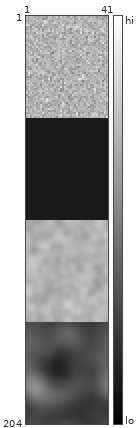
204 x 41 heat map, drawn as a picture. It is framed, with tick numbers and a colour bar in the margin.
It is made of 4 by 1 panels. Panel 1,1: high, fine-grained. Panel 2,1: very low, flat. Panel 3,1: high, blotchy, faint in contrast. Panel 4,1: low, smooth.
